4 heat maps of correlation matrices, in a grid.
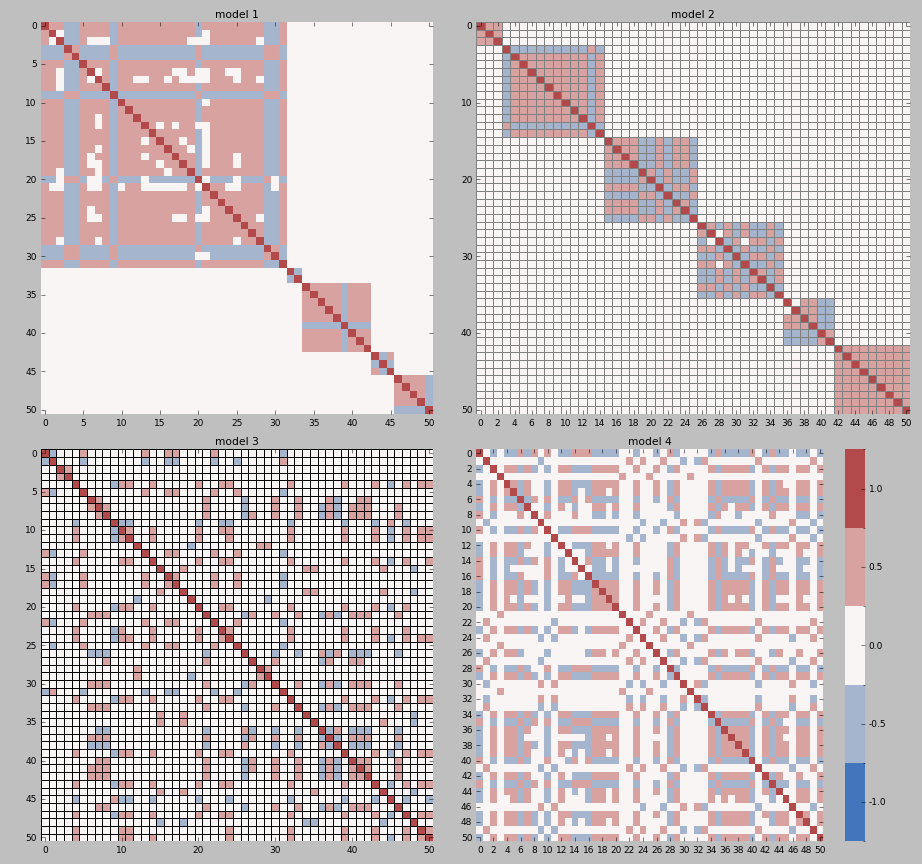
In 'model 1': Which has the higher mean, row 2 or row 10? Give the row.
10
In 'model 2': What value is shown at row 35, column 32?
0.5
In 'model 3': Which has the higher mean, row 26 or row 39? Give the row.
39
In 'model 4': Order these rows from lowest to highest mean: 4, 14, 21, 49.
14, 49, 21, 4
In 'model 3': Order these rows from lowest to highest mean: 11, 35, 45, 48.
45, 48, 35, 11
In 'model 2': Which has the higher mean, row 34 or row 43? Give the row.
43
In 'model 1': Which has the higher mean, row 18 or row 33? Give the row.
18
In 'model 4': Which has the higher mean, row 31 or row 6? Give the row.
31
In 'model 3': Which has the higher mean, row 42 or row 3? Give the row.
42
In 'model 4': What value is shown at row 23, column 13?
0.5
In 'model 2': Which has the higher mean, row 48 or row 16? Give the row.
48
